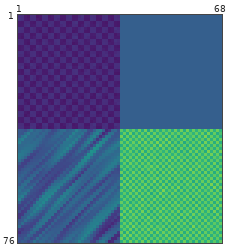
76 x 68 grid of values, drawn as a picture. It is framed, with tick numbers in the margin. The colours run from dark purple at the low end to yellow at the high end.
It is made of 2 by 2 panels. Panel 1,1: very low, checkered, faint in contrast. Panel 1,2: low, flat. Panel 2,1: low, slanting up to the right. Panel 2,2: high, checkered.
